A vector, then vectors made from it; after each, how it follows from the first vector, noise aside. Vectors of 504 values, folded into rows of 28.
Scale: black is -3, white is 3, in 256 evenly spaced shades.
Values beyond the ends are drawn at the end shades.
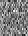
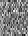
copied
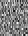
sign-scrambled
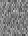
shrunk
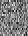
sign-scrambled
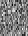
sign-scrambled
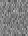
shrunk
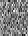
copied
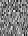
sign-scrambled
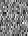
wrapped around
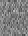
shrunk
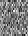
copied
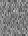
shrunk
